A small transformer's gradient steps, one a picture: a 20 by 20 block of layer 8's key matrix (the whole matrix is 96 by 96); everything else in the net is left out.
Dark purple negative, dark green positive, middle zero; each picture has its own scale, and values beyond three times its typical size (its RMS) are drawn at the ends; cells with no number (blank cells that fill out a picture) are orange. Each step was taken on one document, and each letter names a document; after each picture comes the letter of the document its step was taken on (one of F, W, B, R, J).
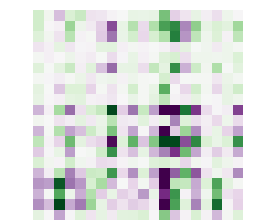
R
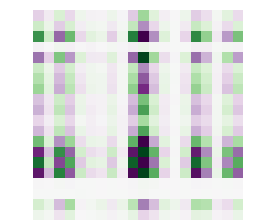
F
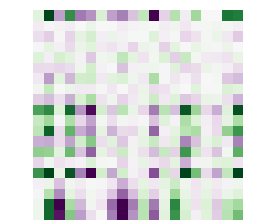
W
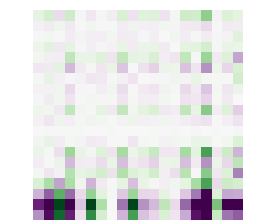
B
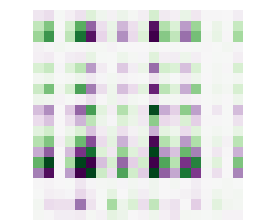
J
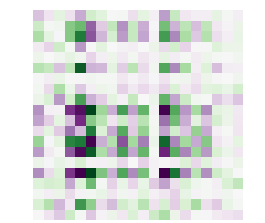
R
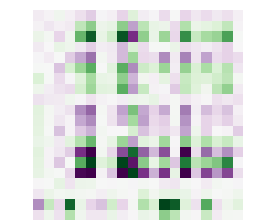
F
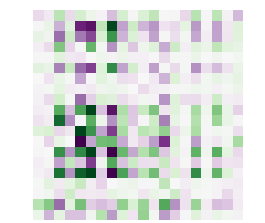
R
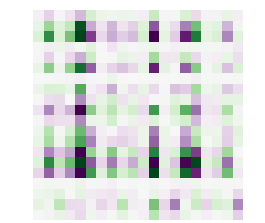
J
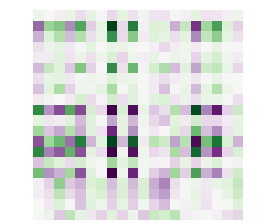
R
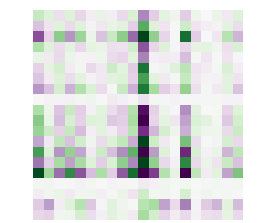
F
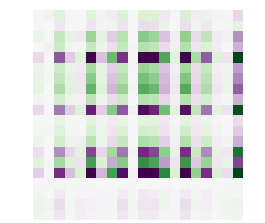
B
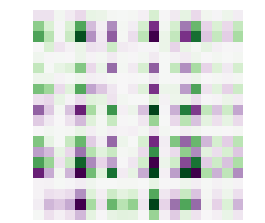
J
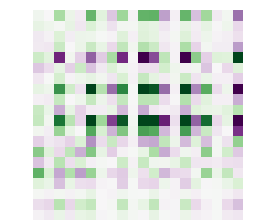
B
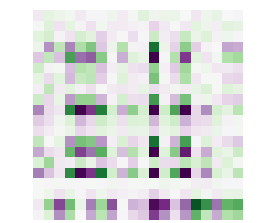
W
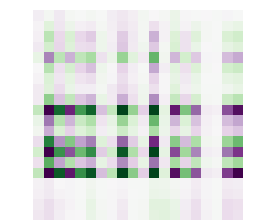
W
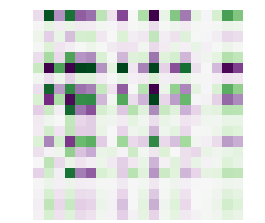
W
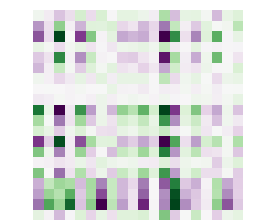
R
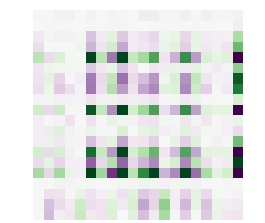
B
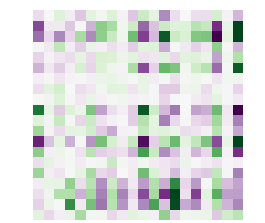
R
